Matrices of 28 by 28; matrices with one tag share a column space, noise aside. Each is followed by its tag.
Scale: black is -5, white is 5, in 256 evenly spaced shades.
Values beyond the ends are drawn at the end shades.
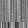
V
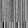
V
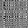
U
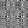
U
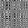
U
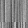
V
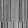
V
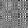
U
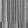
V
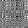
U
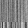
V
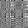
U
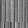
V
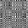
U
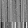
V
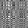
U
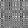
U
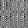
U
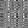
U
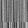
V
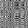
U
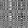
U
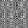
U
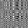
U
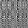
U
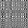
U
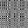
U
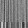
V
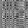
U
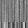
V
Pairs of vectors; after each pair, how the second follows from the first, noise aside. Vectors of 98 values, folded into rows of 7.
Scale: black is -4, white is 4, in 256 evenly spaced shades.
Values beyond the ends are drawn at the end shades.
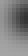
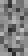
shuffled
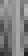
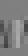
partly zeroed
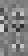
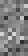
shuffled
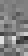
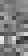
copied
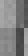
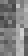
negated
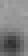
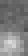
negated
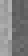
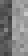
negated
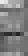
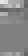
partly zeroed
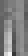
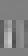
partly zeroed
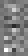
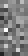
shuffled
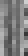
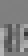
partly zeroed
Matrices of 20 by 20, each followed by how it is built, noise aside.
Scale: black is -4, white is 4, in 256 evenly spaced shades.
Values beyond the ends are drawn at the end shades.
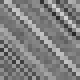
Toeplitz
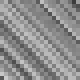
Toeplitz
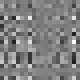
low rank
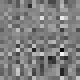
low rank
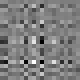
low rank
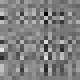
low rank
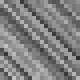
Toeplitz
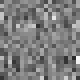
low rank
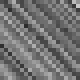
Toeplitz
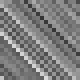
Toeplitz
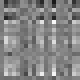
low rank
